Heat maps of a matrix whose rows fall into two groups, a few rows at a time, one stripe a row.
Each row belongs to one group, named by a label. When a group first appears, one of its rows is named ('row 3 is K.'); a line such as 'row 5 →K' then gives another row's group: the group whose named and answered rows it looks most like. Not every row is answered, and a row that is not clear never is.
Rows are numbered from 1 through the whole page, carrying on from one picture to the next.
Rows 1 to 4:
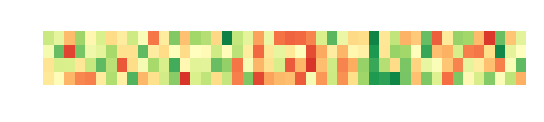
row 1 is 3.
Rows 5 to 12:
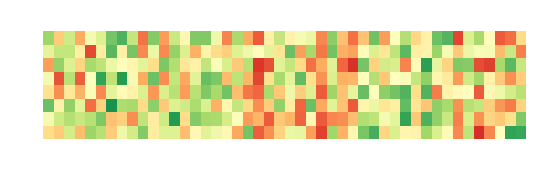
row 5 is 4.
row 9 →3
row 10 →4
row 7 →3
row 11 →3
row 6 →4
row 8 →4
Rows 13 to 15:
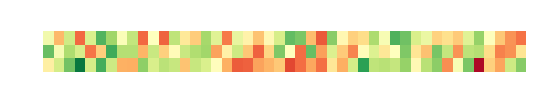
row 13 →4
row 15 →3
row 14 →4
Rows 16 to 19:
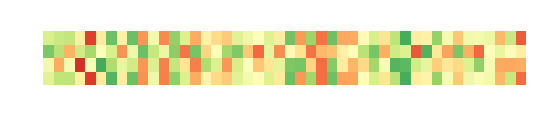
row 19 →4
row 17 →3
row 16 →4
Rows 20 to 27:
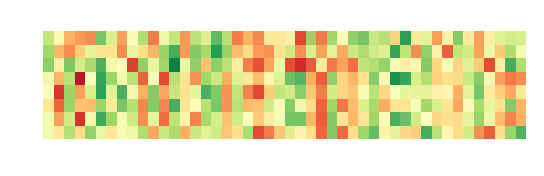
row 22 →3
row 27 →3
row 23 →4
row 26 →4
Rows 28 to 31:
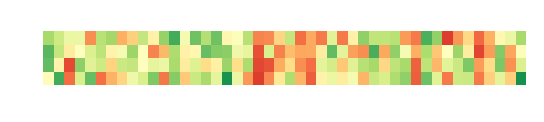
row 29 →3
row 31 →3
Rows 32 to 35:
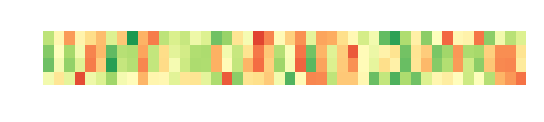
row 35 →4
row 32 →3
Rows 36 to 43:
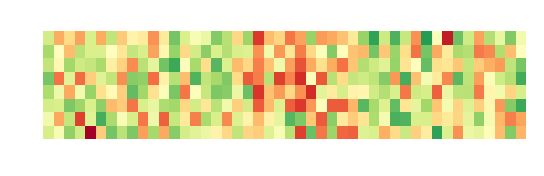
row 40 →3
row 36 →3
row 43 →4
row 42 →4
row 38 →3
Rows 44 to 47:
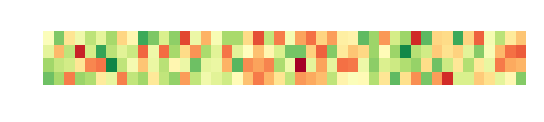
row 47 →3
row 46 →4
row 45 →4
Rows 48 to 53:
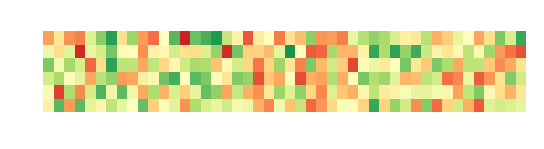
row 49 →4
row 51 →3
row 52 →4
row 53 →3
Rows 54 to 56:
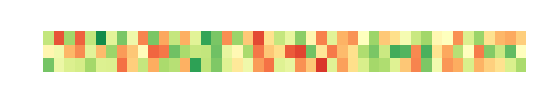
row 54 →4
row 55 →3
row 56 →3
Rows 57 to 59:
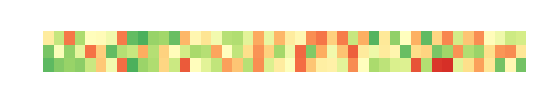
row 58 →4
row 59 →3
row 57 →3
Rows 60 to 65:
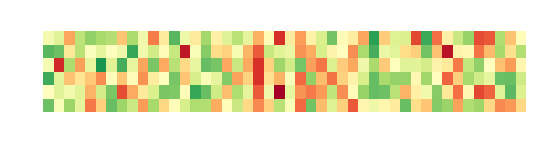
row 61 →3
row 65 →4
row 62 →4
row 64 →3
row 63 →3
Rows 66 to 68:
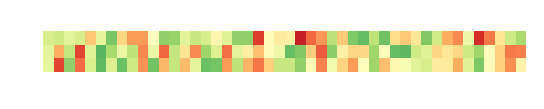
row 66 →3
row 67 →4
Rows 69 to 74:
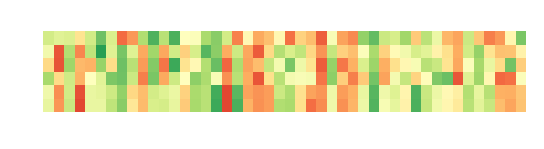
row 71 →4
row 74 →4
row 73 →4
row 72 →4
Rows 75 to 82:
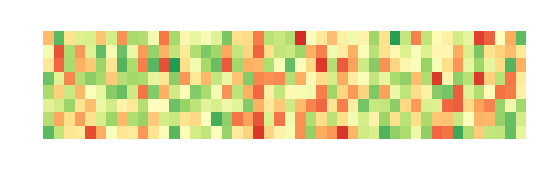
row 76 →4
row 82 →3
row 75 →3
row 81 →3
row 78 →3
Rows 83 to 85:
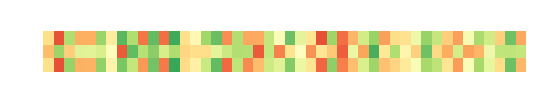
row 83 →4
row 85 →4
